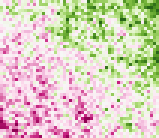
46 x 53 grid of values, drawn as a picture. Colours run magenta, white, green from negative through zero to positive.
The bottom left is the ninth with the lowest average. The histogram is bell-shaped. No regular stripes run through it. No single row or column stands out from its neighbours. Neither half mirrors the other. Values rise toward the top right.
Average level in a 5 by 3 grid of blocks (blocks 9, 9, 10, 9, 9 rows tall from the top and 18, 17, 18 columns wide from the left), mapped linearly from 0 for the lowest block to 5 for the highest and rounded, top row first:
355 / 244 / 124 / 113 / 012
